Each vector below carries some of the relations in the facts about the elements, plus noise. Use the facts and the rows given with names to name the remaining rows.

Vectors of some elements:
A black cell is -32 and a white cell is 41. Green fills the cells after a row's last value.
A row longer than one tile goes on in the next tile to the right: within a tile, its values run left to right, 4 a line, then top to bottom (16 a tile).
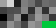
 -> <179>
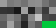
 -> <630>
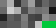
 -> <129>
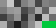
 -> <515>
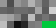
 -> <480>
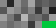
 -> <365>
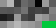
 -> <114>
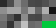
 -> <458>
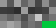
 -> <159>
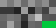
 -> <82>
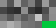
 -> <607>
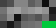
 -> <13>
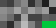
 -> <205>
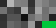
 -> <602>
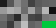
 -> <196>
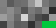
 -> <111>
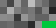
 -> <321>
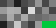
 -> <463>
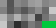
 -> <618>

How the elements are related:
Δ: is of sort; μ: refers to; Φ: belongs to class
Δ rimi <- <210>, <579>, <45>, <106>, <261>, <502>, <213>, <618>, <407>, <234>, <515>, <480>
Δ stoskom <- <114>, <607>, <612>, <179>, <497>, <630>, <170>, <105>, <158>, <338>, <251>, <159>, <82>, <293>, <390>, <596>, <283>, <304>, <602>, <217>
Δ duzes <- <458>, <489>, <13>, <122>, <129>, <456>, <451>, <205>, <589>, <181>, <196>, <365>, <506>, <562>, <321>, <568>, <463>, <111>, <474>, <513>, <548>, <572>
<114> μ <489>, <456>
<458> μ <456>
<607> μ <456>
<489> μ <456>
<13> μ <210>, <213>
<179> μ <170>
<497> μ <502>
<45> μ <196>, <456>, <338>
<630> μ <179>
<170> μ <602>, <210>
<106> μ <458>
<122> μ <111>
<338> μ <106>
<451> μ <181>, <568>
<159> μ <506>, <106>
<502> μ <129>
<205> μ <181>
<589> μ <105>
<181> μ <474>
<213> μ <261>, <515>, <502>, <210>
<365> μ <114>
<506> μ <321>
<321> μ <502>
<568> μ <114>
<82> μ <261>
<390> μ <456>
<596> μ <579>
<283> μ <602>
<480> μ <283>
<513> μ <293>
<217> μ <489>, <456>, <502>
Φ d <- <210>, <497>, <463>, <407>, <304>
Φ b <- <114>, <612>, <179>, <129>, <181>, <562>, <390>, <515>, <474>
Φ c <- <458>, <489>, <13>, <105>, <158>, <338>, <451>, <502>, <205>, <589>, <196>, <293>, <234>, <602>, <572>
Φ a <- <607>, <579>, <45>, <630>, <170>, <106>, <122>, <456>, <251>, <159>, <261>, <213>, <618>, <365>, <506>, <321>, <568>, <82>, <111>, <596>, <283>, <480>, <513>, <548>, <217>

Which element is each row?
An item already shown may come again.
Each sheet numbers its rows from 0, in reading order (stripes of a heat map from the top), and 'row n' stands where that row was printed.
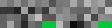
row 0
<82>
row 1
<261>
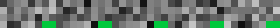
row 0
<234>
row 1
<158>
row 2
<158>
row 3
<451>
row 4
<213>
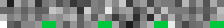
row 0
<45>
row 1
<407>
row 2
<515>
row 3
<106>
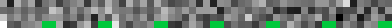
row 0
<45>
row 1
<234>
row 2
<106>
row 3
<589>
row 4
<548>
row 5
<251>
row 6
<179>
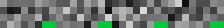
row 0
<596>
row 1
<456>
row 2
<463>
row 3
<612>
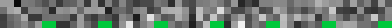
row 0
<562>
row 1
<572>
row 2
<497>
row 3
<210>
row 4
<304>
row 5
<579>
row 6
<607>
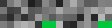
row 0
<338>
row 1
<502>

